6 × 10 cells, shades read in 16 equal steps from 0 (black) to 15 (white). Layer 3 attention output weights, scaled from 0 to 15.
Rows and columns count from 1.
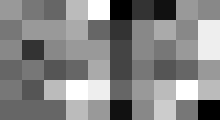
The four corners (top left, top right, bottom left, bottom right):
9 8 6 0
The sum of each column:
43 37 45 62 63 18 43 46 54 56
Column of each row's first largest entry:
5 10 10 5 4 8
